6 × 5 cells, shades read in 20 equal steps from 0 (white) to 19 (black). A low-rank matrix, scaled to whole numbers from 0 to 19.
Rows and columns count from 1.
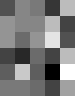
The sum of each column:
65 59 61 69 44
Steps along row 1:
down up up down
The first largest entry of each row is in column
4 5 5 2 4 4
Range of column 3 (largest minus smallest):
4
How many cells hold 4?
1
